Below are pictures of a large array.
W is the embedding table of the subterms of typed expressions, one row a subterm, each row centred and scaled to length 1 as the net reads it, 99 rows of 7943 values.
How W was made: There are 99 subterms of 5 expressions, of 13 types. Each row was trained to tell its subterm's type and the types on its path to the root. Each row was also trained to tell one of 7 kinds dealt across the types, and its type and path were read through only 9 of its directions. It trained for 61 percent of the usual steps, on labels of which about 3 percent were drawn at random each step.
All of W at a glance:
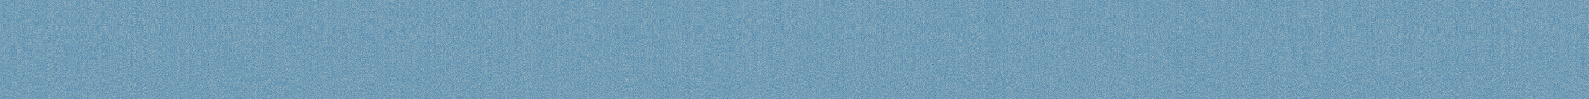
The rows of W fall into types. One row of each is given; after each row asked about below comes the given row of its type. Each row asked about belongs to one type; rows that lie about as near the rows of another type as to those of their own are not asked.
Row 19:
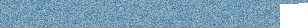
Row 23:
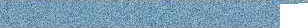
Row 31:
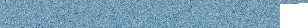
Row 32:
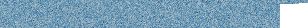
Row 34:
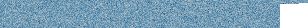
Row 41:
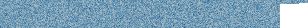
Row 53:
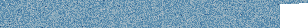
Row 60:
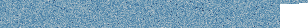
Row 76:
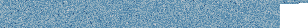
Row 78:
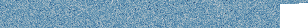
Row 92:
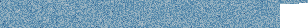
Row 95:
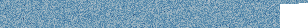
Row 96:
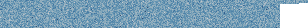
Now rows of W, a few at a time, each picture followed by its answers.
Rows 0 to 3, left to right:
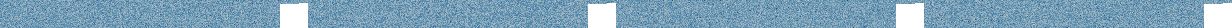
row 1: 19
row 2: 78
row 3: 19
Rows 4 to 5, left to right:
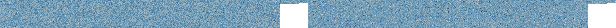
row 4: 31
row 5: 92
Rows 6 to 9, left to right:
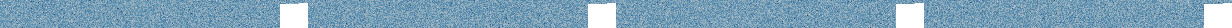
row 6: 34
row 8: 78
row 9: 34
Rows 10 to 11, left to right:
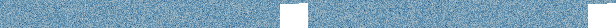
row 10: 95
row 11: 96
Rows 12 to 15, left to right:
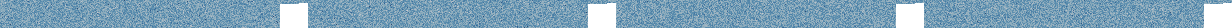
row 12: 32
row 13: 78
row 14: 31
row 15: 78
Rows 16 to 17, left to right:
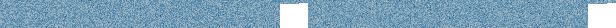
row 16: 78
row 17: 96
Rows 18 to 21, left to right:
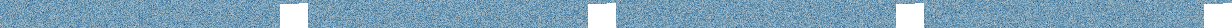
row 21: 19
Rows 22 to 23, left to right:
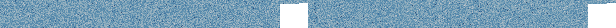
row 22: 92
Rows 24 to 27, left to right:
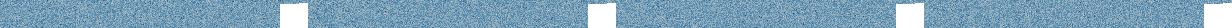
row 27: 31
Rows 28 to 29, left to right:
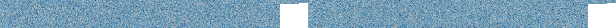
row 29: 31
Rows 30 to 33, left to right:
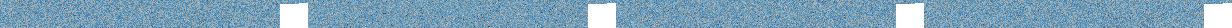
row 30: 32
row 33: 32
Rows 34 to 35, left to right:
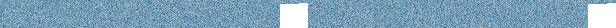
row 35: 41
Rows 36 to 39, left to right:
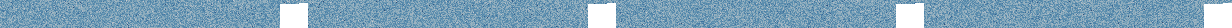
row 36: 78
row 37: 41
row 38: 23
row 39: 19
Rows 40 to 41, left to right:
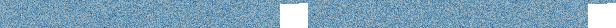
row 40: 76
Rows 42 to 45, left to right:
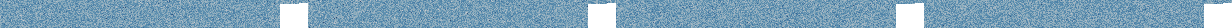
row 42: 92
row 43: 31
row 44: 32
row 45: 92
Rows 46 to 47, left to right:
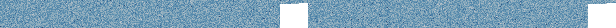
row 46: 53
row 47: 23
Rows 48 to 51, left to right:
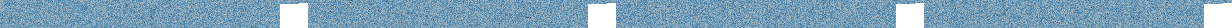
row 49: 23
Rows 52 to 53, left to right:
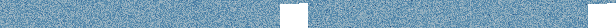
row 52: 78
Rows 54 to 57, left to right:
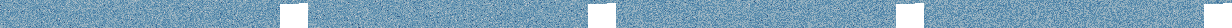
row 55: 23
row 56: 19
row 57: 41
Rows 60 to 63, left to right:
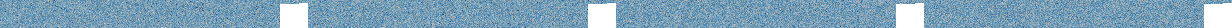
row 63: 95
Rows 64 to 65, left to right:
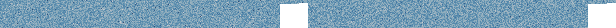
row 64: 53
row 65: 23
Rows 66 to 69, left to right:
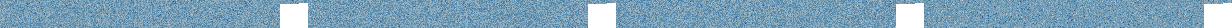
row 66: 31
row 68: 34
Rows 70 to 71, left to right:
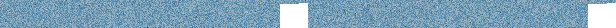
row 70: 23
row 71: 95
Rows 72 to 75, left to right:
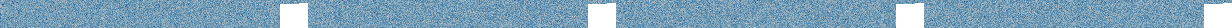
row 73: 19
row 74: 95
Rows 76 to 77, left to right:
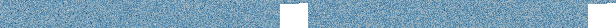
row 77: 41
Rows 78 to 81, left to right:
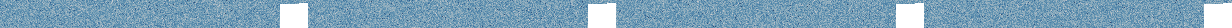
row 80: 95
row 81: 60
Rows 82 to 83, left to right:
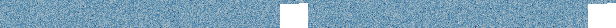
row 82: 96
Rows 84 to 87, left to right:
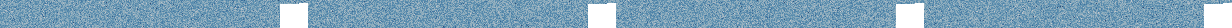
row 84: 60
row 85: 41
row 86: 32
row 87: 76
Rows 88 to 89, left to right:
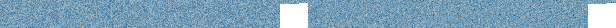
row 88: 60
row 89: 23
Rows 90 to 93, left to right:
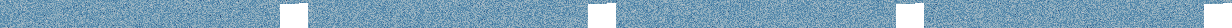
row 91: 31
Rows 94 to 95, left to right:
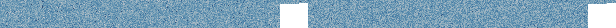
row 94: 60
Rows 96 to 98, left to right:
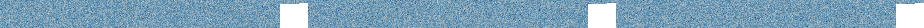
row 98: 19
